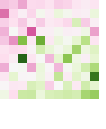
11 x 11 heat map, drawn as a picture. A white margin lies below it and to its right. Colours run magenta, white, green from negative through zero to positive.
Slope: up to the bottom right. Grain: fine. Ninth with the lowest average: top left. Mirror symmetry: none.
